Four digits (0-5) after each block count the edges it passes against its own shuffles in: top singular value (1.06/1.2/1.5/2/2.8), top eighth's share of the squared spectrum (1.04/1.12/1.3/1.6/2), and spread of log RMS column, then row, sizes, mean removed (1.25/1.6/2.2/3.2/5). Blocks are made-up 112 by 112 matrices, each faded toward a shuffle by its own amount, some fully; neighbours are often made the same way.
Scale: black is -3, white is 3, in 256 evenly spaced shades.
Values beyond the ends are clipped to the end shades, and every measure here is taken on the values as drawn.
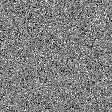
0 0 0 0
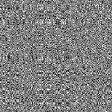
5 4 3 3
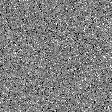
0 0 0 0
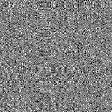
4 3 2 2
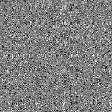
4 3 2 2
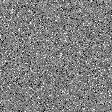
2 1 0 0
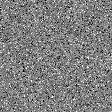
2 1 0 0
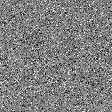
3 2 0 0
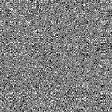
4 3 2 2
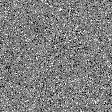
1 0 0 0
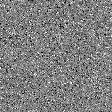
2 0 0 0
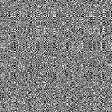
5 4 3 3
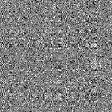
4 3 2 2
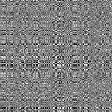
5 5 4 4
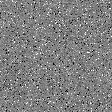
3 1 0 0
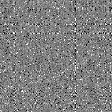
4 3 2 2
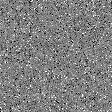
0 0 0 0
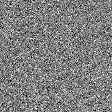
0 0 1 0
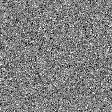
0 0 1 0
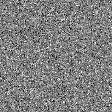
0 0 1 0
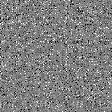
4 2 1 1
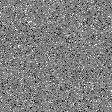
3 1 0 0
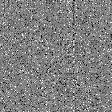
3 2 1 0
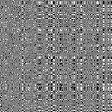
5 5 4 4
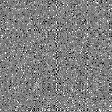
4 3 2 2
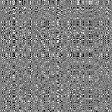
5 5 4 4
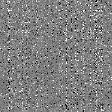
2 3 3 2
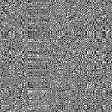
5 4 3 3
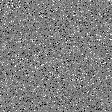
0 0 0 0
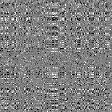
5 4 3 3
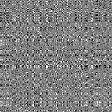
5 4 3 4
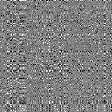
5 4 3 3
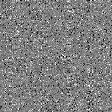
4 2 1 1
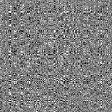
5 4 3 3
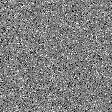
1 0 0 0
